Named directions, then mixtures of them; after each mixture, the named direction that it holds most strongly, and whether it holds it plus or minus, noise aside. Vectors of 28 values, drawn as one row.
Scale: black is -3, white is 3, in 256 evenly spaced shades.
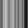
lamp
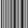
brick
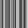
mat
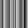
mat, plus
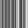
mat, plus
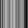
lamp, plus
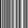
brick, minus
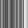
lamp, minus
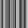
mat, plus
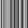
brick, plus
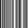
brick, minus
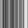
lamp, minus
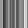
lamp, minus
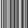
brick, plus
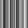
mat, minus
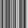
mat, plus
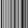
brick, plus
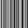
brick, plus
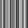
mat, minus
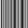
brick, plus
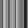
lamp, plus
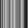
lamp, plus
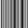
brick, plus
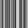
mat, plus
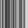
mat, plus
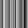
mat, plus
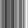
lamp, minus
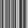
mat, plus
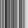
lamp, minus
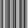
mat, plus
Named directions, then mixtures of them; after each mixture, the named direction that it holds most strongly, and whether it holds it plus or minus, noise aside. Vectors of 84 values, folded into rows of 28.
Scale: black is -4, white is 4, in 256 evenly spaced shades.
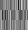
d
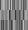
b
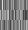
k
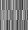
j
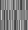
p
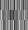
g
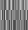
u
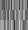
b, minus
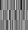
p, plus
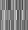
j, plus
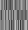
p, minus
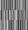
p, minus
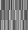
b, minus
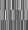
u, plus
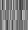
j, plus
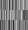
g, minus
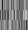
k, minus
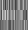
k, plus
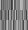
j, minus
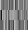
g, minus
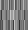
g, minus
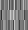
g, minus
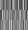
u, minus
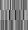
b, plus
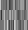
p, minus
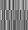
u, plus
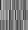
b, plus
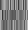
d, plus
